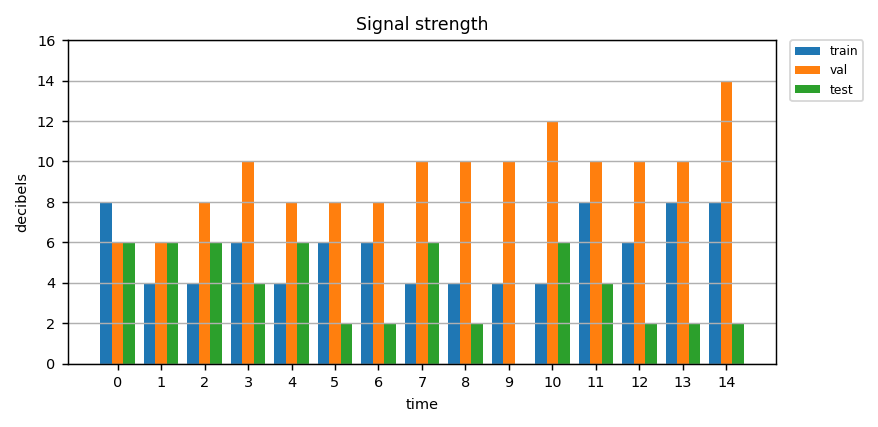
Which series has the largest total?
val
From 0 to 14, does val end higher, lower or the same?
higher
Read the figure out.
Title: Signal strength
x-axis: time, ticks 0 1 2 3 4 5 6 7 8 9 10 11 12 13 14
y-axis: decibels, ticks 0 2 4 6 8 10 12 14 16
Legend: train, val, test
Values:
train: 8 4 4 6 4 6 6 4 4 4 4 8 6 8 8
val: 6 6 8 10 8 8 8 10 10 10 12 10 10 10 14
test: 6 6 6 4 6 2 2 6 2 0 6 4 2 2 2
